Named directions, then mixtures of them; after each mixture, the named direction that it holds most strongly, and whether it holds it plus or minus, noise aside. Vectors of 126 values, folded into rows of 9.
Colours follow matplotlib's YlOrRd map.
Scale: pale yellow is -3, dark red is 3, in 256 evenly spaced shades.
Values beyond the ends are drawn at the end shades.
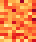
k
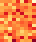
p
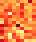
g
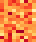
k, minus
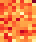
p, minus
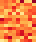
p, minus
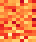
k, plus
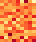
p, plus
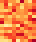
k, plus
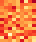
p, minus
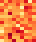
g, minus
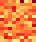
p, minus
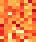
g, plus
